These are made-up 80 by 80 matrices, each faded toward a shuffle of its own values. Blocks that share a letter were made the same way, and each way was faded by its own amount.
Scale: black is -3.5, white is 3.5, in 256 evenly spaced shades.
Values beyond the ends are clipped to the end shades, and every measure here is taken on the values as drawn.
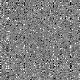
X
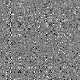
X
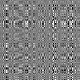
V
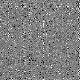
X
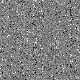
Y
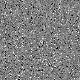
Y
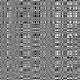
V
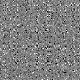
X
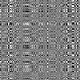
V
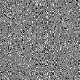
X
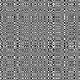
V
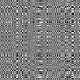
V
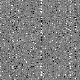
X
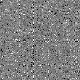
X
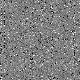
Y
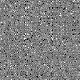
X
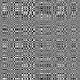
V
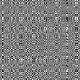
V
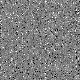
Y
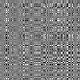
V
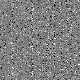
Y
